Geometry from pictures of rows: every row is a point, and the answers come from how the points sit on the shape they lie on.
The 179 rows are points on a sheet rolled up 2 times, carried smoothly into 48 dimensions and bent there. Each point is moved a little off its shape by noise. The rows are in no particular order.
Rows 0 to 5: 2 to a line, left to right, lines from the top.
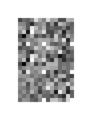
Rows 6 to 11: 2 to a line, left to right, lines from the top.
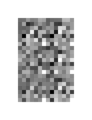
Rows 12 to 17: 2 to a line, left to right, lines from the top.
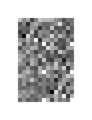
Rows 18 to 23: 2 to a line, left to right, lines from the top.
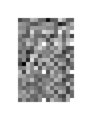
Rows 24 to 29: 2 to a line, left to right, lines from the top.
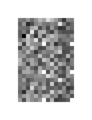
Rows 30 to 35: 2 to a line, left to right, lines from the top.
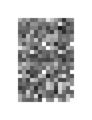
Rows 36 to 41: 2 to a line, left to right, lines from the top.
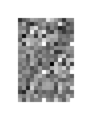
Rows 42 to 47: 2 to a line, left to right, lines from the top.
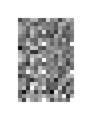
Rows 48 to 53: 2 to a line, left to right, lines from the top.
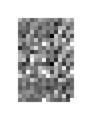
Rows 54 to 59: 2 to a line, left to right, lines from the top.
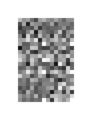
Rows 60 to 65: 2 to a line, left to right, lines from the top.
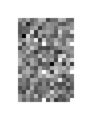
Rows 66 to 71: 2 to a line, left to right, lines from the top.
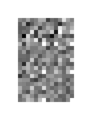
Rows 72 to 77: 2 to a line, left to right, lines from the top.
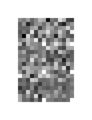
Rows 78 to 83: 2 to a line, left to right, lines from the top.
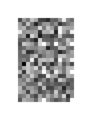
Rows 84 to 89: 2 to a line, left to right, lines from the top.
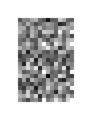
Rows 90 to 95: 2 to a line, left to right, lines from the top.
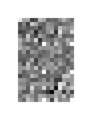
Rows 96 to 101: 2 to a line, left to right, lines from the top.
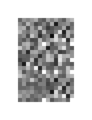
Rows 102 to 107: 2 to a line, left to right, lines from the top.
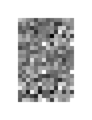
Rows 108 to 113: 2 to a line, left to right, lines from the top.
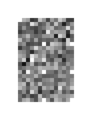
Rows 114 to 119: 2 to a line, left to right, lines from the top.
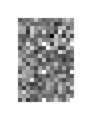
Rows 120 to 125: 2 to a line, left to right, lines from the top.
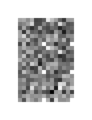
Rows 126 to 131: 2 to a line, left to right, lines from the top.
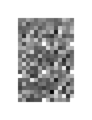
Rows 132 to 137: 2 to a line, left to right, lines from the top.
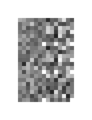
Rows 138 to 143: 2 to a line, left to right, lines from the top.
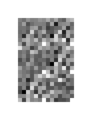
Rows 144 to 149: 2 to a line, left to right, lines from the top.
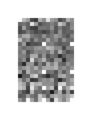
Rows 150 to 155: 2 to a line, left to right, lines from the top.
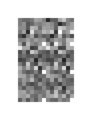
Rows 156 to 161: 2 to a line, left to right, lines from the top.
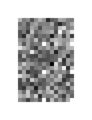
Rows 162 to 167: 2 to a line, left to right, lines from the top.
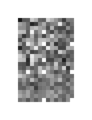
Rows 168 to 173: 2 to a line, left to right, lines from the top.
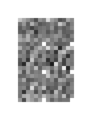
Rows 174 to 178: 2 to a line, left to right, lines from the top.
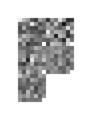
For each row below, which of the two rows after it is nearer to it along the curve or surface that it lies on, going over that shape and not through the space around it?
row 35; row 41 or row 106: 106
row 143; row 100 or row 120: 120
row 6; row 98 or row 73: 98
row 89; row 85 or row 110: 85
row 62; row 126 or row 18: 18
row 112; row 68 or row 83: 68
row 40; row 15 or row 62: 62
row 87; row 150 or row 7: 7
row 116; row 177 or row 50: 177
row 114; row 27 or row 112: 112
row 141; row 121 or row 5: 121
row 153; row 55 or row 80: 80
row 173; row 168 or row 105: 105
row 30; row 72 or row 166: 166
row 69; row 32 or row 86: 32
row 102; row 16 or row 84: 16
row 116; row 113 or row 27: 27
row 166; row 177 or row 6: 177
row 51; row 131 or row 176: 131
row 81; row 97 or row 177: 97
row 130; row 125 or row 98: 98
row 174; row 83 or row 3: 3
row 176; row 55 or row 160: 55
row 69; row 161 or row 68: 161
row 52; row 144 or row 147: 147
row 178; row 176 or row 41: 176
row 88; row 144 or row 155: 144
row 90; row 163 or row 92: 163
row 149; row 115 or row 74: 115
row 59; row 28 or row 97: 97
